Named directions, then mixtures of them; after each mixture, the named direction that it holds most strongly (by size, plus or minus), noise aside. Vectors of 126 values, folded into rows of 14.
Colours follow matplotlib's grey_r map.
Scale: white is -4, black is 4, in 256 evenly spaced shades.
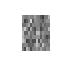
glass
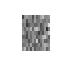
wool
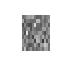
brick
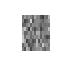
glass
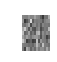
glass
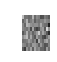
wool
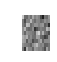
wool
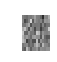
glass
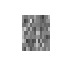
glass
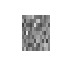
brick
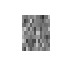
glass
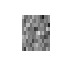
wool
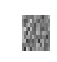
glass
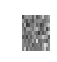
wool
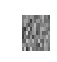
glass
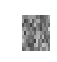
glass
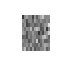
wool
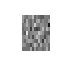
wool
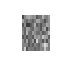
brick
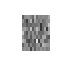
wool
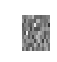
brick
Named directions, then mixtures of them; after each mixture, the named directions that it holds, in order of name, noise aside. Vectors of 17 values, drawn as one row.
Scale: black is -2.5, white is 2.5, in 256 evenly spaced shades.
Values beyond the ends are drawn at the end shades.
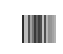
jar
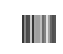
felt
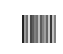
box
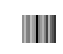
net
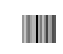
net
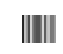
felt, jar, net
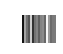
felt, jar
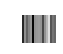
box, felt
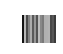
box, felt, net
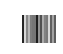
box, jar, net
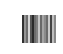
box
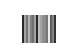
box, felt, net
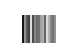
felt, jar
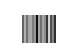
box, net
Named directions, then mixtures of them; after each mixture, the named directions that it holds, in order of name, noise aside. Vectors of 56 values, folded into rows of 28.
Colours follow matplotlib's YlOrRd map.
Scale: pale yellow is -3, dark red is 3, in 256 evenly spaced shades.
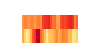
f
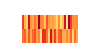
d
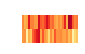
d, f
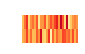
d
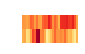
f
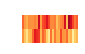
d, f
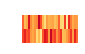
d, f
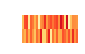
d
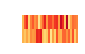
d, f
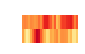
f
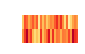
d, f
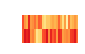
d, f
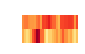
f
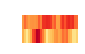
f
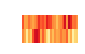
d, f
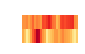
f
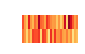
d, f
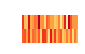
d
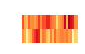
d, f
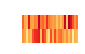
d, f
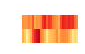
f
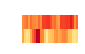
f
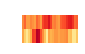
f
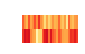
d, f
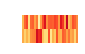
d, f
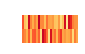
d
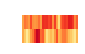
f
